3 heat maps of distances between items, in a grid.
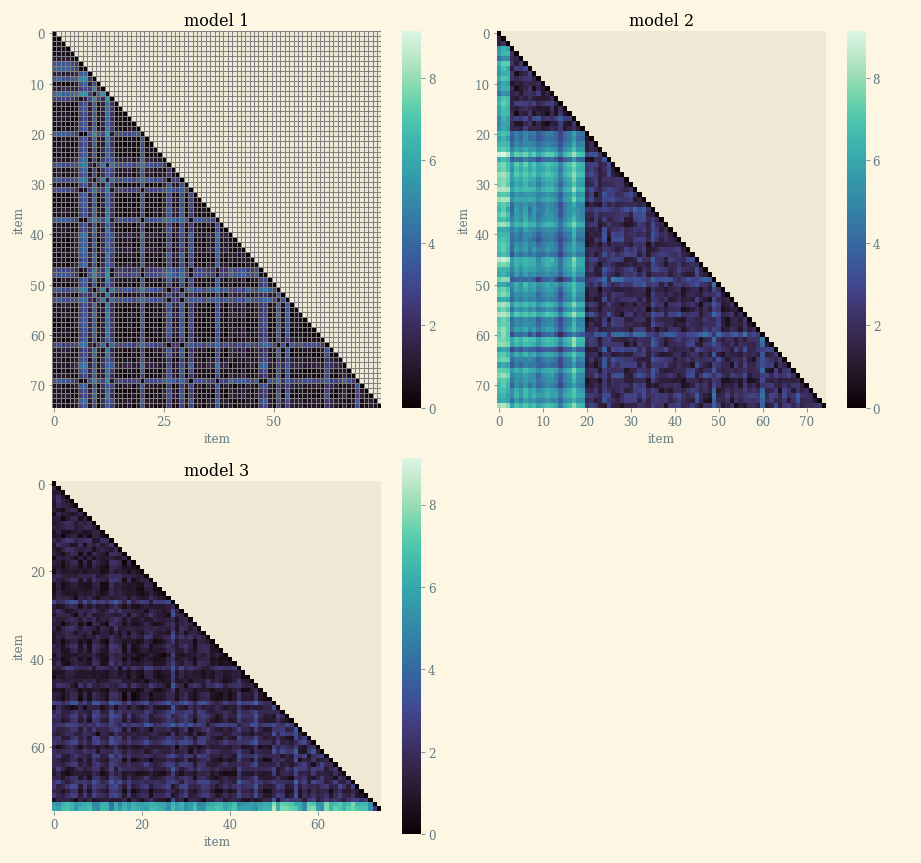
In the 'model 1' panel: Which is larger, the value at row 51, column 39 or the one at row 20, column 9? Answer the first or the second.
the second
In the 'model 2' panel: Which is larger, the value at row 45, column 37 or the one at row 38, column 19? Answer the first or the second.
the second
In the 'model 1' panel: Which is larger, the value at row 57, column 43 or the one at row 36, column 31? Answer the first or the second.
the second
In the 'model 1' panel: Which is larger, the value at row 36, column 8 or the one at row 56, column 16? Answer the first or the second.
the first
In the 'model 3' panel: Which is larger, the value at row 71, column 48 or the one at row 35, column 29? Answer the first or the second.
the second
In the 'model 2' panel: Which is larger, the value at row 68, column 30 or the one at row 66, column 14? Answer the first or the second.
the second
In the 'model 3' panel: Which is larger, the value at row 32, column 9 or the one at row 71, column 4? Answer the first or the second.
the second
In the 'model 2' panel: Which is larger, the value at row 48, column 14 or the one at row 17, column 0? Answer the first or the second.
the second
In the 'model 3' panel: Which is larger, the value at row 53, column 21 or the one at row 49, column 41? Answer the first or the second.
the first
